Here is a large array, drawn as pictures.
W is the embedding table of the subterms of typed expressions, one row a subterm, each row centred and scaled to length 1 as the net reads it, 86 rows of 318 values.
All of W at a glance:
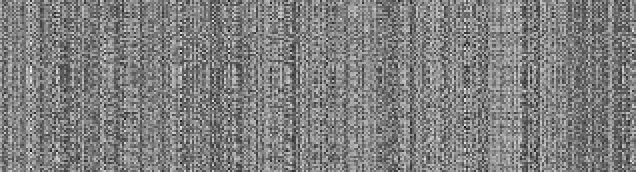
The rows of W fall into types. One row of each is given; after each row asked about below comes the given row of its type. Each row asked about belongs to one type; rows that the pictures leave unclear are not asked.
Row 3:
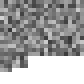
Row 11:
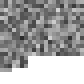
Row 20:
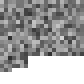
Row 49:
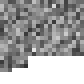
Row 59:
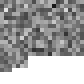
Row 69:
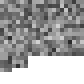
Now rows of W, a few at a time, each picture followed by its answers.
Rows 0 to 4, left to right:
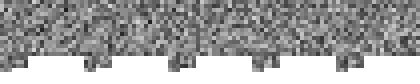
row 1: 49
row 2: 69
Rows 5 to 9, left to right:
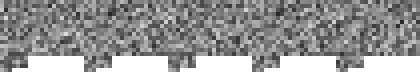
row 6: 69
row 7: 3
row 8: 69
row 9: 49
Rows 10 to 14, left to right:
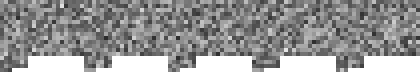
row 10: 49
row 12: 20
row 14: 69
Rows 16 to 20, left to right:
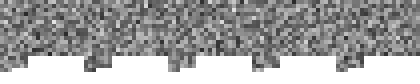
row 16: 20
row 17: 49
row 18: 3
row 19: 11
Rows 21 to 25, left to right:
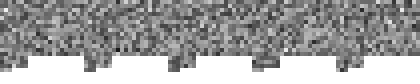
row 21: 11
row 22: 59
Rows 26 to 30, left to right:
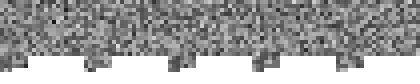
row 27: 49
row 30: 11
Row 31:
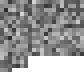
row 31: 69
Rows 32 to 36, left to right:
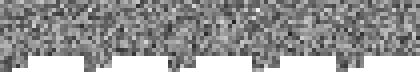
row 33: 59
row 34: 49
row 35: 11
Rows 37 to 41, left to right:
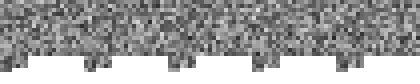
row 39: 11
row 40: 59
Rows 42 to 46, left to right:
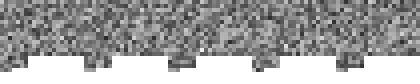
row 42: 20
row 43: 11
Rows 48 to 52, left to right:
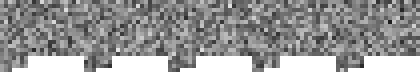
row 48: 3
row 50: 49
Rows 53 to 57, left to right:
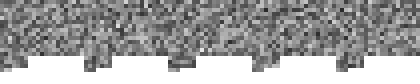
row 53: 11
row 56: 59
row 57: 69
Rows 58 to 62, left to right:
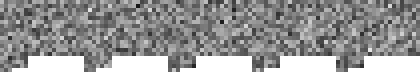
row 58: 20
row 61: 69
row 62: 49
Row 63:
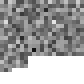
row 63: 20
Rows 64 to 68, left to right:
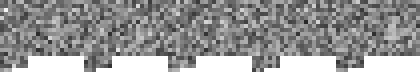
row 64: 11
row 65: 49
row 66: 11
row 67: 69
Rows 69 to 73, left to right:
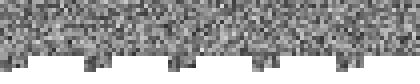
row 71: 49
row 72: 3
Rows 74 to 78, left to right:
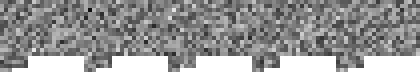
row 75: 20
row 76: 59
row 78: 11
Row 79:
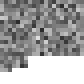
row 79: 3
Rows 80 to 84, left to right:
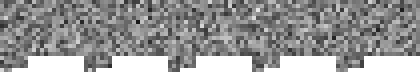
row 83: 59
